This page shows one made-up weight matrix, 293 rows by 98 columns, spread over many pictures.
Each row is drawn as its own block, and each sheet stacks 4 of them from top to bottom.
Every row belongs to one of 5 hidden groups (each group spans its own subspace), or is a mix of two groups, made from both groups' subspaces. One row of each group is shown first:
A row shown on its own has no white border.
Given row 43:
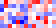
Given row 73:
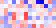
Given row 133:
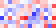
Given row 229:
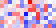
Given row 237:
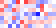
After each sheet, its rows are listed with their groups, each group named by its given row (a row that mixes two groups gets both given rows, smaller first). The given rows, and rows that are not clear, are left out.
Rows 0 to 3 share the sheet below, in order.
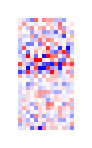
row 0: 237
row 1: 43 and 229
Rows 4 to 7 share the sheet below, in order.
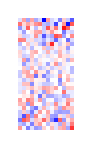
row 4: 229
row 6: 237
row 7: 133
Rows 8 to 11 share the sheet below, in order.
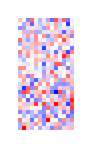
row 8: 237
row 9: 229
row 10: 133
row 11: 73 and 133
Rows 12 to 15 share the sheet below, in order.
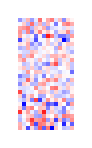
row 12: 73 and 237
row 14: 237
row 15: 43
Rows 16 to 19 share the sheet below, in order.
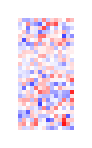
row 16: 229 and 237
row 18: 133 and 237
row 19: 73
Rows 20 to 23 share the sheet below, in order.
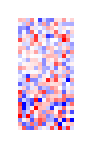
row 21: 229
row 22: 237
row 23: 43
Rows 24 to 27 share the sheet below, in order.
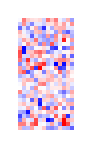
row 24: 43
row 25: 43
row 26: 237
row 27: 73
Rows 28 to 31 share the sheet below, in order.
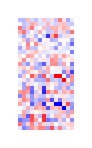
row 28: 133
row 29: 133
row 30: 73
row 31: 73
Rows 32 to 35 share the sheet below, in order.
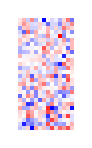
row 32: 133 and 229
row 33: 229
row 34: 237
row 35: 43
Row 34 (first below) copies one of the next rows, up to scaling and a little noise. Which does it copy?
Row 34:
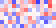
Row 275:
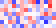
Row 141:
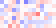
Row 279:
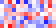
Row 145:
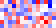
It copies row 275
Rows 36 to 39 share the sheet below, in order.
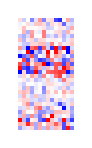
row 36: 73
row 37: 237
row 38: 73
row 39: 133
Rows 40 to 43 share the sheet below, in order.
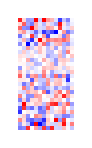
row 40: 237
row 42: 237
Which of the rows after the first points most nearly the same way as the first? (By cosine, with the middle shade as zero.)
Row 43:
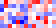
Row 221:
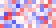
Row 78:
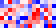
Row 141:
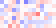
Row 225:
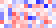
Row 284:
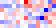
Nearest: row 141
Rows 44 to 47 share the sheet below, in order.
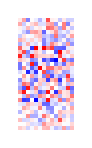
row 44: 229
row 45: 237
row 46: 133
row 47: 229
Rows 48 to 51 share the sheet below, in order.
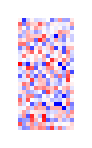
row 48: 43
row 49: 133 and 237
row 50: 237
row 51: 73
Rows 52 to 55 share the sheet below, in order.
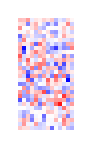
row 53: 43
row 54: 237
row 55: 73
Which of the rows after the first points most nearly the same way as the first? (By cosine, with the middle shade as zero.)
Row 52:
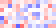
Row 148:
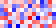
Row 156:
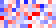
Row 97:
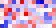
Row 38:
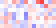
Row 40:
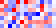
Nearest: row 40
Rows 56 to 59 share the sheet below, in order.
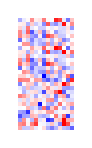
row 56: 73
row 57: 73
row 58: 229
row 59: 73
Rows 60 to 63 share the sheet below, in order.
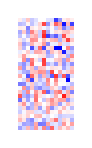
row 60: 73 and 229
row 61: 73
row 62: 237
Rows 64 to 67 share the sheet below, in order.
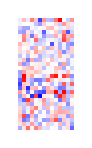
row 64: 73
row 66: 43
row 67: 133
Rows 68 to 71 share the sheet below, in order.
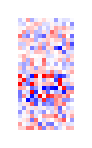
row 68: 133
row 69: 73
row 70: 237
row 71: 237
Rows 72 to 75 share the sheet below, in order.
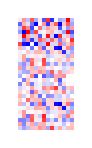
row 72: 133
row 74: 237
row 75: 73
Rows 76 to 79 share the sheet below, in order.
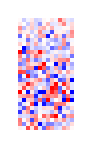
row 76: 133
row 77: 43
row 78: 133
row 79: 237
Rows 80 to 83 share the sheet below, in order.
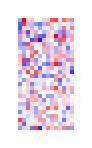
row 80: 43
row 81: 133
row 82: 237
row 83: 237
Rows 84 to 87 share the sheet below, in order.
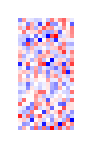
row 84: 43 and 133
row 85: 133
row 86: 133
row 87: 43
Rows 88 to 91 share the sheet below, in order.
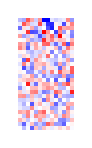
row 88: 229
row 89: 43 and 133
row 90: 43 and 229
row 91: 43 and 237
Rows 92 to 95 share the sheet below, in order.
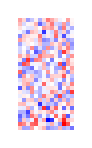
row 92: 229
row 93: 133
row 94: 43
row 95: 73
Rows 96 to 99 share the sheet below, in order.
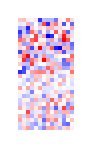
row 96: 73
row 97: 43 and 73
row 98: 43
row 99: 73 and 229
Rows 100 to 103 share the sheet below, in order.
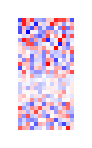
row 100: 43
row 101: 73 and 133
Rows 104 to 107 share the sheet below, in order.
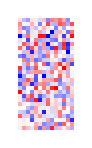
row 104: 133
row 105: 237
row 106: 237
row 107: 43
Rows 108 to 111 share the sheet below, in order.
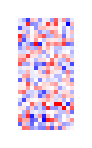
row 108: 237
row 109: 73 and 133
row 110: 43 and 133
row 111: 73
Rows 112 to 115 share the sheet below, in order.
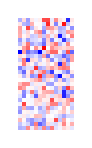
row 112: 73 and 229
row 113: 43 and 229
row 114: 73
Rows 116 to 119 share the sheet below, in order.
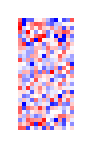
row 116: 43
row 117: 43
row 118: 43
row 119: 43
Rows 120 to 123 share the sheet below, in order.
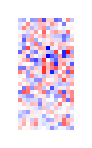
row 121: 229
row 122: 133
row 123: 73
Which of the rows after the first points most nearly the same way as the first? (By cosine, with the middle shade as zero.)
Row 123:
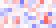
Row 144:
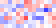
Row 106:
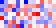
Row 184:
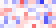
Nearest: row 144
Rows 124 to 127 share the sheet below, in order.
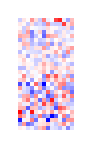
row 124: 73
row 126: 43
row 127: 133 and 237
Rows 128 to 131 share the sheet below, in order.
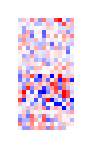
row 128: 73
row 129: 237
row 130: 73 and 133
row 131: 73
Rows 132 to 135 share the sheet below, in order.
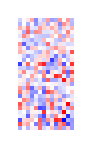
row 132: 133
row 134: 73
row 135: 229
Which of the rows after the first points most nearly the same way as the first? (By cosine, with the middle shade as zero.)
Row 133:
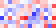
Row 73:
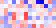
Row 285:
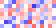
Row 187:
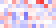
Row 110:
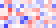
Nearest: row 187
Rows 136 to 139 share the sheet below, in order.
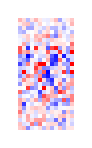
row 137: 133
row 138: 229
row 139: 43
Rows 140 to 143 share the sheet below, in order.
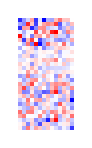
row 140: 237
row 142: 133
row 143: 133
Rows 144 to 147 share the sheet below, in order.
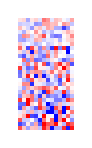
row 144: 133 and 229
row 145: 237
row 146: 237
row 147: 229
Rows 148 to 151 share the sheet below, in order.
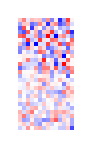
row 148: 133
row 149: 229
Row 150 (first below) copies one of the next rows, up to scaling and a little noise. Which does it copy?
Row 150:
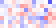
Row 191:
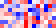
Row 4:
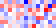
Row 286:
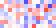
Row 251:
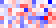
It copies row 251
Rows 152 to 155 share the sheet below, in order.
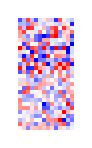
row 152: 133
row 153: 237
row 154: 133
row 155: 229
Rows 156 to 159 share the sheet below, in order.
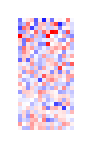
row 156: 133 and 237
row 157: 43
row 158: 229
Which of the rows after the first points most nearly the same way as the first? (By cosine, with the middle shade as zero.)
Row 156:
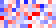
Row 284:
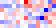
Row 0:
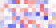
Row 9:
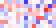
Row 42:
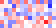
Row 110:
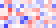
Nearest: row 110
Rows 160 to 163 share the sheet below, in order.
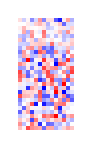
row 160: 73
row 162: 229
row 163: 237
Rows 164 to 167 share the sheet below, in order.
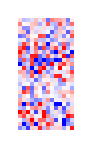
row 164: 133
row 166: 73 and 133
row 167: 43 and 73
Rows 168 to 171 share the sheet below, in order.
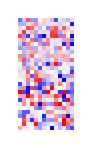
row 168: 133
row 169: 133
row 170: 133
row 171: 73
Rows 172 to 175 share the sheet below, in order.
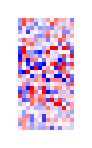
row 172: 43
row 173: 43
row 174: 73
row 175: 73
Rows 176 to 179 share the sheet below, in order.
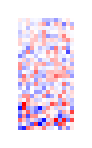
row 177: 237
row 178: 43
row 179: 43
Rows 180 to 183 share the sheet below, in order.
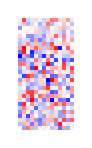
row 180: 43
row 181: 43 and 133
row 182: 43
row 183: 43
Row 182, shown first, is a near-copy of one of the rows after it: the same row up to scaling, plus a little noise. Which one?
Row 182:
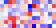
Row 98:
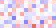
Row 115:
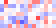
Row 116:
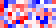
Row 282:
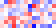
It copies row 282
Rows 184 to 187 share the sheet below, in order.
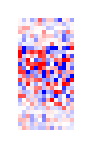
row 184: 73
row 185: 43
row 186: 229
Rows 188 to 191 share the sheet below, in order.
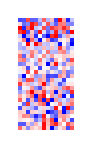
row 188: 133
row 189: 133
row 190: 43
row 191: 229
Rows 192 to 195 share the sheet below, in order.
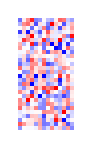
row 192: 43
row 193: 73
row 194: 237
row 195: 229
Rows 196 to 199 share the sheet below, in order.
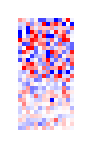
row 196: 73
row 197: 43
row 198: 73 and 229
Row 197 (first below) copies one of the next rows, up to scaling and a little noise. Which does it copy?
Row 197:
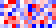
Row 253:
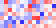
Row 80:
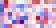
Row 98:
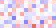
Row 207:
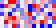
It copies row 207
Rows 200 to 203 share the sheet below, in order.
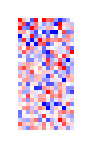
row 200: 237
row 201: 43 and 229
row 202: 133 and 229
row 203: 73 and 229
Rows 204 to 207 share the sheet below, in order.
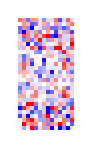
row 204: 133
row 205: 73
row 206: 73
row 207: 43
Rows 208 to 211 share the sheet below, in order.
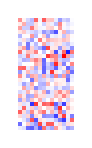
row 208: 237
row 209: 229
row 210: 237
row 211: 237
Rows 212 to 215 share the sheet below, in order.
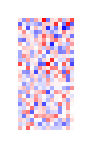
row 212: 229
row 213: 133
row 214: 133 and 237
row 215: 237
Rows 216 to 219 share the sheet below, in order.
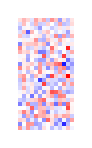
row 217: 229
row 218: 43 and 229
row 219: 237
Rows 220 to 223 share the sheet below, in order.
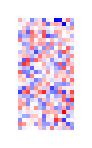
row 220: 73
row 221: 133
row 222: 133
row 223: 229
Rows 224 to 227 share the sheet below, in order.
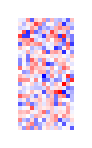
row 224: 133
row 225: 73
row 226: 229
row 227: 133 and 237
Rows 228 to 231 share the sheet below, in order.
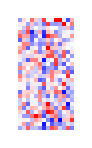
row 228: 73
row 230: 229
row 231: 229
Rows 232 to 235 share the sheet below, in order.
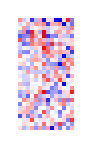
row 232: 73
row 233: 229
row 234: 133 and 229
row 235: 43
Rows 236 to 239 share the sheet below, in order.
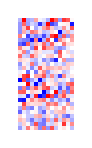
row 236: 43
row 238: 43
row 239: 43
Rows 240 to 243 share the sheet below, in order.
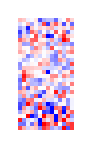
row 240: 73
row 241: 133 and 237
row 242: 43
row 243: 229
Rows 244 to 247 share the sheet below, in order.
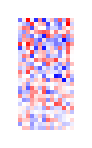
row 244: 237
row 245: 237
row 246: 73
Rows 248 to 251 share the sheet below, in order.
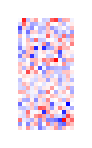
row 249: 237
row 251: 229
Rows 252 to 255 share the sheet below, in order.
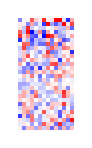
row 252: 73
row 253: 43
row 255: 43
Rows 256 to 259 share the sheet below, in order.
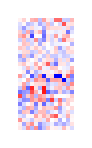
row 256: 43 and 73
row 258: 73
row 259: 237
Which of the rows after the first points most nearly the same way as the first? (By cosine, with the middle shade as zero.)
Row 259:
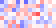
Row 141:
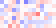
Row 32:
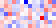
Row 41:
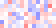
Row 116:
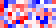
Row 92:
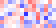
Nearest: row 141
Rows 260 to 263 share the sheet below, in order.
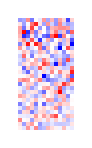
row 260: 133
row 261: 73 and 133
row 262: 229
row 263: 237
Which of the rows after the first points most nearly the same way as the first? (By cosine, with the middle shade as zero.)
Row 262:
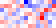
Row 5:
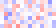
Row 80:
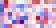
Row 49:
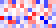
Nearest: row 80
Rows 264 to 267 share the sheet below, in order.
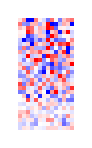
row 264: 43
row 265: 229
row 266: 133
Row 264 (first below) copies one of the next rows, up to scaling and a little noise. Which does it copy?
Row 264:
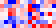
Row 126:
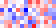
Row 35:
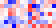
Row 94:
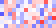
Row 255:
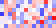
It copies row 35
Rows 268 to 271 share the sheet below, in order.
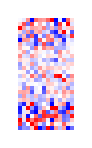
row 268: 237
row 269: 237
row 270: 73
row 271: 43 and 237
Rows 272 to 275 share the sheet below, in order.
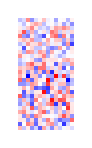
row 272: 133
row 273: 43
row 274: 43 and 237
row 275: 237
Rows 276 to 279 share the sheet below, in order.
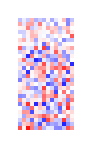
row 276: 43 and 229
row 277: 229 and 237
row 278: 229
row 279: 237
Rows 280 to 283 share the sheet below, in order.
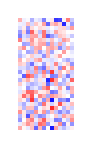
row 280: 73
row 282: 43
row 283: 43 and 229
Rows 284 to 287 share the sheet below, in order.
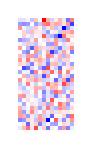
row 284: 229
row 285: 43
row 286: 229
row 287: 133
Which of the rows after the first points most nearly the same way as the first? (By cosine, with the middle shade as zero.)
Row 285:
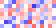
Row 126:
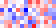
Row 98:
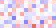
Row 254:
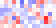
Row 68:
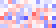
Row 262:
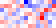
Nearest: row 98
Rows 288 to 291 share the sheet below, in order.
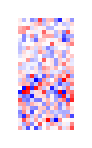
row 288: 73
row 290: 133
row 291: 133
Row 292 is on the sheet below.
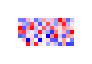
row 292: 133
